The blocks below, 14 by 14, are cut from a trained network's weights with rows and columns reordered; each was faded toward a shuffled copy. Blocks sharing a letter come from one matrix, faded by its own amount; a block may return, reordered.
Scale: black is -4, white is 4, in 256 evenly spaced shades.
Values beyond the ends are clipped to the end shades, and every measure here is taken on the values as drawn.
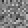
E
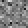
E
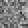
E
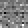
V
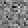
E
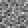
E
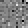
V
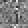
V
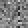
V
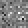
E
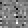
V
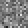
E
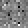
V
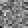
E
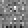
V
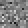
E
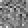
E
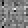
V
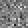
E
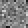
E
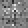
V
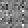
V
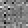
V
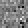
V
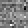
V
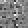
V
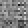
V
